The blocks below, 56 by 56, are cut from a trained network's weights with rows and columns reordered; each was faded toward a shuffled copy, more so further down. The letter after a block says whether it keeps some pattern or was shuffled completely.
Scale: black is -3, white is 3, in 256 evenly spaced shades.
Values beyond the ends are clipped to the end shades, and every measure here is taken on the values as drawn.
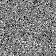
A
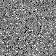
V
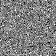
A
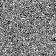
A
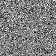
A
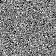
A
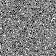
A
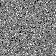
A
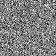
V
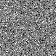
A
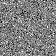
A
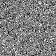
A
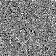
V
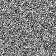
A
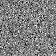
V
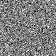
A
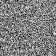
A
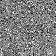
V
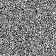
A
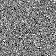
V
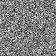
V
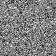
A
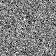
A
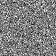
A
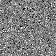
A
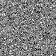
V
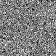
V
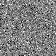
A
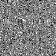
V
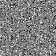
V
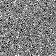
A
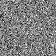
V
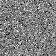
A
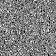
V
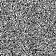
A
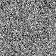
A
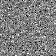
V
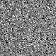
V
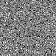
V
